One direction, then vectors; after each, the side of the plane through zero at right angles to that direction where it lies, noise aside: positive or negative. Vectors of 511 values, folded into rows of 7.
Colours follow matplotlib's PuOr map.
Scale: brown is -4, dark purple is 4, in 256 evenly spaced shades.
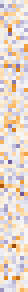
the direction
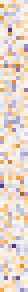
negative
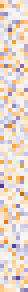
negative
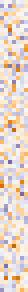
positive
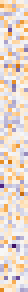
negative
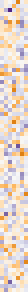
positive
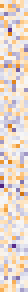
negative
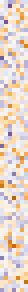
positive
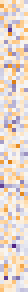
negative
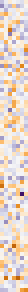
positive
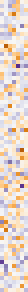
positive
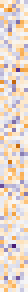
negative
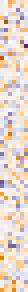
negative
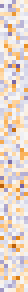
positive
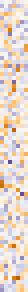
positive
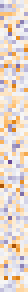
positive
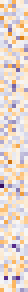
negative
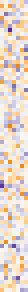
negative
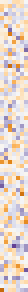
negative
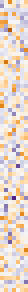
positive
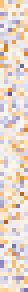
negative
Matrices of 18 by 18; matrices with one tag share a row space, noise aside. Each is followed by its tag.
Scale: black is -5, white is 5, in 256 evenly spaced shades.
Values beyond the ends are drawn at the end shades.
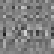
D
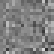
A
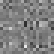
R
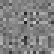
R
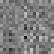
R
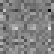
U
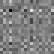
R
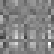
U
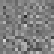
D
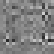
A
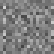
D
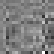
A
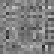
A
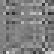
A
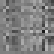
A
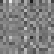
R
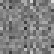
R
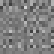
R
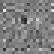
D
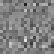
R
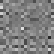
U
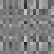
R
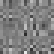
R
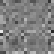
U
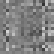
A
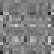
U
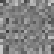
U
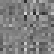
R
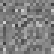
D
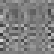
U
